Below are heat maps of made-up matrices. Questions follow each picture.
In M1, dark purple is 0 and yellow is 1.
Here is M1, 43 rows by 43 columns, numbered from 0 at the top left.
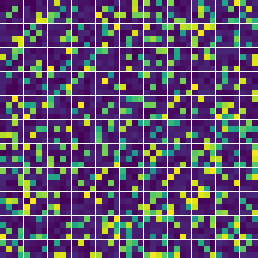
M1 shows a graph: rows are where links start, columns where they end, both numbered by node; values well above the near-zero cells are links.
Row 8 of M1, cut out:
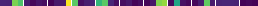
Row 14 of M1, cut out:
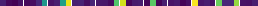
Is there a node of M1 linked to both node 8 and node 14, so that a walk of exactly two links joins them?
yes
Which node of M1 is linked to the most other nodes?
node 39
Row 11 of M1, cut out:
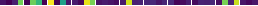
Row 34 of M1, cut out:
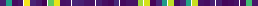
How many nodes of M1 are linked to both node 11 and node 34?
1
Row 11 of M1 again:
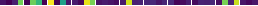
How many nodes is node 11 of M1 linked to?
10
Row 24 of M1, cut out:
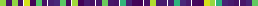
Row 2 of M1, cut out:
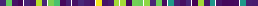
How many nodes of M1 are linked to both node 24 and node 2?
3
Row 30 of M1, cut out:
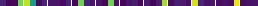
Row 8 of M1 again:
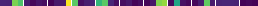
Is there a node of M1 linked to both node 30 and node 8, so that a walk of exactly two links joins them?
yes
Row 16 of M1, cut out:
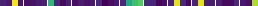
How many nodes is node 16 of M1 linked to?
8
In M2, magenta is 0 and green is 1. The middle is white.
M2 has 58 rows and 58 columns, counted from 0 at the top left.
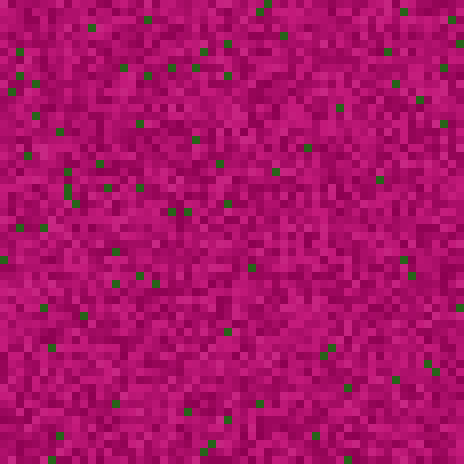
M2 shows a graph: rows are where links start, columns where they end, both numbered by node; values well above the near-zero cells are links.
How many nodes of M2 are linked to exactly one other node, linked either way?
9
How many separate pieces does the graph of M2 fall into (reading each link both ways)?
9
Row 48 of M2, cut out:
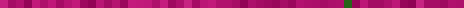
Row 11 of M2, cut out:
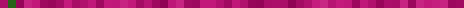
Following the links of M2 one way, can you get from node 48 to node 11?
no
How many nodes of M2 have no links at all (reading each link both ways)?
4
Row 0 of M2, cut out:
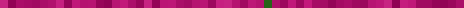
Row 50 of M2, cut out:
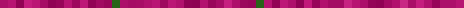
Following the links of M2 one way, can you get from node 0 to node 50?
yes
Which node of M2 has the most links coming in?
node 28
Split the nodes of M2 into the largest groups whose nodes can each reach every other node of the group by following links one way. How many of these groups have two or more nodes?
3
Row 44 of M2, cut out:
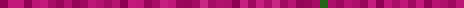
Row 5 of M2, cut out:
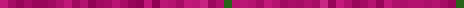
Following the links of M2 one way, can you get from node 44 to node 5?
no
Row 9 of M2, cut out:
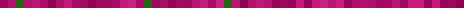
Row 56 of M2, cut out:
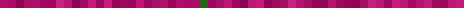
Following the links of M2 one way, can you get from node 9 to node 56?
yes
